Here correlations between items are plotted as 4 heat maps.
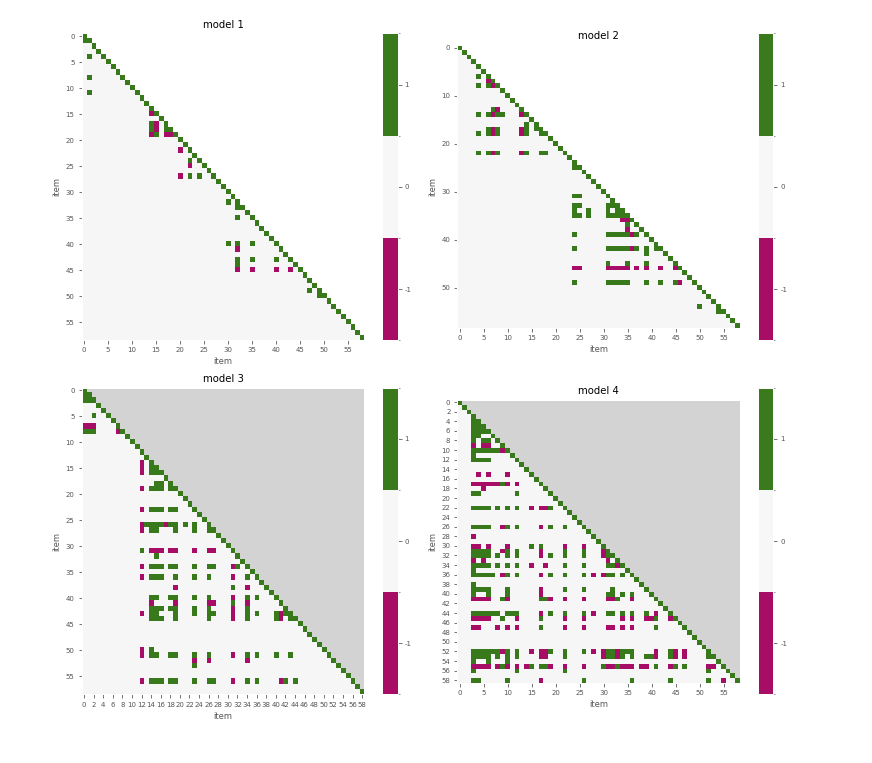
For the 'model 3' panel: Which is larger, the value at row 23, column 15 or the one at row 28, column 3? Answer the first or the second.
the first
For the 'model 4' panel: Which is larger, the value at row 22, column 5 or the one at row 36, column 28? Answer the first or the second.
the first
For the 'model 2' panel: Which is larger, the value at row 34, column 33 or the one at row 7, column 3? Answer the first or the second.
the first
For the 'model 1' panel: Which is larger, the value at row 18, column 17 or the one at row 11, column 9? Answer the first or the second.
the first
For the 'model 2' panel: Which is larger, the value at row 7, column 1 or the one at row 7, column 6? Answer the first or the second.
the first
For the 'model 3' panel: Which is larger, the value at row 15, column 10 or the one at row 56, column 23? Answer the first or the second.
the second
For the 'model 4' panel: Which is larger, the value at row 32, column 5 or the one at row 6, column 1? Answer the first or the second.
the first
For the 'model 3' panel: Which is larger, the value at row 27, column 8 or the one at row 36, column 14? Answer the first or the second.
the second
